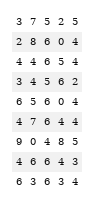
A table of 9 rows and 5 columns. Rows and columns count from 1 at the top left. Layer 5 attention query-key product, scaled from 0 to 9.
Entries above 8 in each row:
0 0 0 0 0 0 1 0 0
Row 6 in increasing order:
4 4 4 6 7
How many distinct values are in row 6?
3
